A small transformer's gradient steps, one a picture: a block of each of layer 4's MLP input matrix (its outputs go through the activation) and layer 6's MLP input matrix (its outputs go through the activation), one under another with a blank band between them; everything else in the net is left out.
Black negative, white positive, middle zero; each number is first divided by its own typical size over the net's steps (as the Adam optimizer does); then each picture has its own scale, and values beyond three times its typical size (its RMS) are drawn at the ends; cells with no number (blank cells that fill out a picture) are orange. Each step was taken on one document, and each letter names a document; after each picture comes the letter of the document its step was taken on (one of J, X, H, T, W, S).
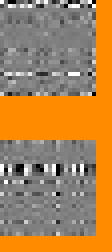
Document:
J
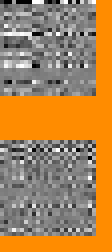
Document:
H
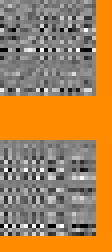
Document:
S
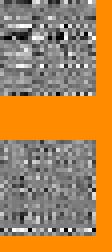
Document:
H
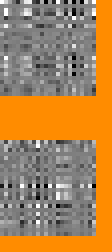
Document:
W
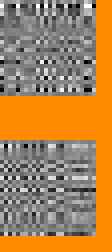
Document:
S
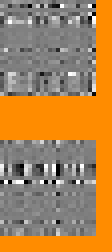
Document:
J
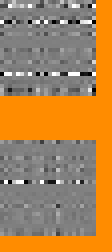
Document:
J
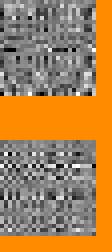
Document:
S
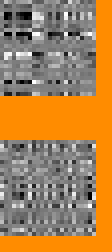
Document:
H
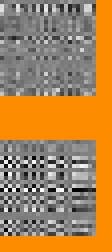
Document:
S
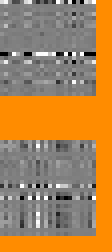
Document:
W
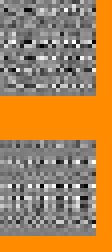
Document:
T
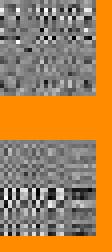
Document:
S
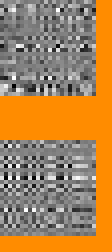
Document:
S
